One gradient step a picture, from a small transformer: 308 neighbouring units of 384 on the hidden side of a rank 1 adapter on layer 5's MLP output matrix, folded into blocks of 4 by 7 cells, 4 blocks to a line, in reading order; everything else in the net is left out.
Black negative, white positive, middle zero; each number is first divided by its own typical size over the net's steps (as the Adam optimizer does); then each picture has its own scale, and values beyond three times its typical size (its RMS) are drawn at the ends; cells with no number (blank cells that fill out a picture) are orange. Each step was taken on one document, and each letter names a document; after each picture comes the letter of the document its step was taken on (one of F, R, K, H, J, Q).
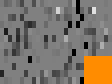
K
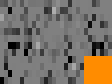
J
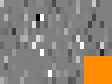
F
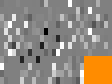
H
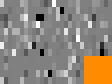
F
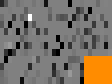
H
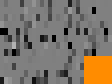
K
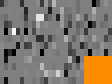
F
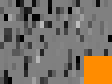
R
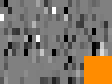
J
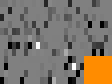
J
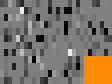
R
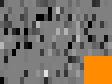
F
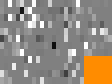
R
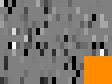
J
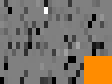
J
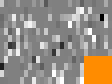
H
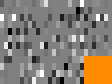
H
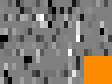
R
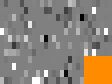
K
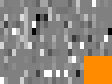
F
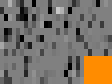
R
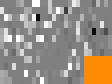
R
